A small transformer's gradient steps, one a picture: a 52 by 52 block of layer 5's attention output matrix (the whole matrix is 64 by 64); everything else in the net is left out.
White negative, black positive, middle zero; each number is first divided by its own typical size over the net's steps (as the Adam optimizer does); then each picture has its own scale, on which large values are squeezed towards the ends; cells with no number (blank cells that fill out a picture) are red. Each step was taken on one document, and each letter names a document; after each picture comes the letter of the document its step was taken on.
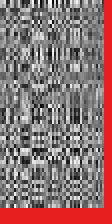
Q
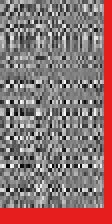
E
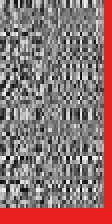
Q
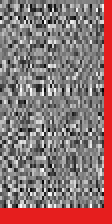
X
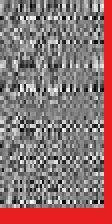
X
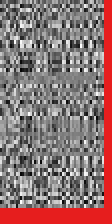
X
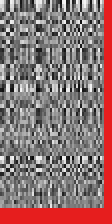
Q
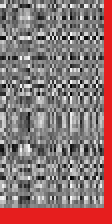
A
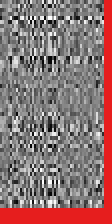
X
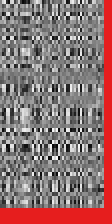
Q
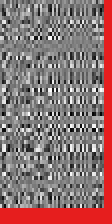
A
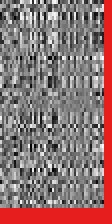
X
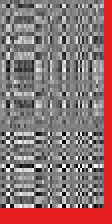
E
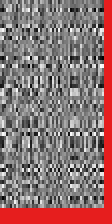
A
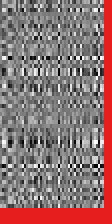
A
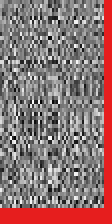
X
